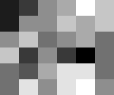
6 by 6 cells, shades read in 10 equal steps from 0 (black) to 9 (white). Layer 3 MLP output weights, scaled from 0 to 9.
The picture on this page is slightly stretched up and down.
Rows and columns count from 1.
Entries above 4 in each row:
4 5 4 2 3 5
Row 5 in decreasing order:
8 8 6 4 4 3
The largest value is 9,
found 2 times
